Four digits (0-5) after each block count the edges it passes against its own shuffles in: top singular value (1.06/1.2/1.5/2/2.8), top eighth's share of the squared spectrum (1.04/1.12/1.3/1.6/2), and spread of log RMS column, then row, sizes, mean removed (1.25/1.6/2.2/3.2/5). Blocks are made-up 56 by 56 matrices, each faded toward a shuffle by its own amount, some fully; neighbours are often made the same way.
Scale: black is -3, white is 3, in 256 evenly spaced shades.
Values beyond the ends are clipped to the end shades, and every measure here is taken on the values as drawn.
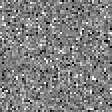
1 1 0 0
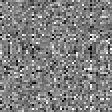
4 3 2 2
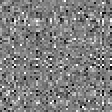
4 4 2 2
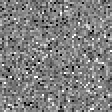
0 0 0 0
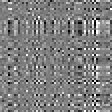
5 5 4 4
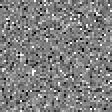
3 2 0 0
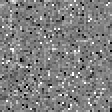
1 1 0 0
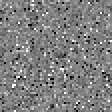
1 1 0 0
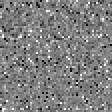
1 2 0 1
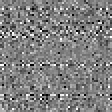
4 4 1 3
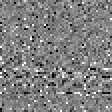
3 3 0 2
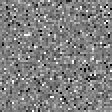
1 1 0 0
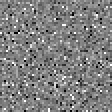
2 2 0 1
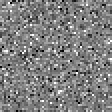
2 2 0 1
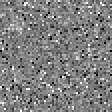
0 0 0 0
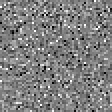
2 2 0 1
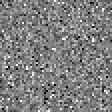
0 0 0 0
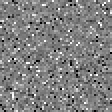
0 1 0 0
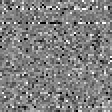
2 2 0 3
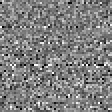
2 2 0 3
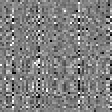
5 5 3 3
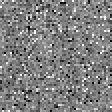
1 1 0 0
